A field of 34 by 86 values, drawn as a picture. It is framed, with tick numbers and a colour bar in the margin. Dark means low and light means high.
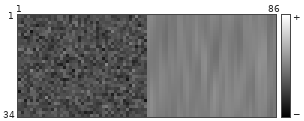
The table splits into one row of 2 panels. Panel 1,1: low, fine-grained. Panel 1,2: middling, streaked downward, faint in contrast.
